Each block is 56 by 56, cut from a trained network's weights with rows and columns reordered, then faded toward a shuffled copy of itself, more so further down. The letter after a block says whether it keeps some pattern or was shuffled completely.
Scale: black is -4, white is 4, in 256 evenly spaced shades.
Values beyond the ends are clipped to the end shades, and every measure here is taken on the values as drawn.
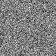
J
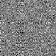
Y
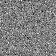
J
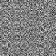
Y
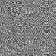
Y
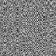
Y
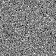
J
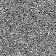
J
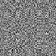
Y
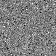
J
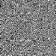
Y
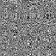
Y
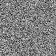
J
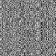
Y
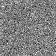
J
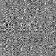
Y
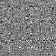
Y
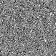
J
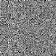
Y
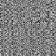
Y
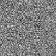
Y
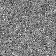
J
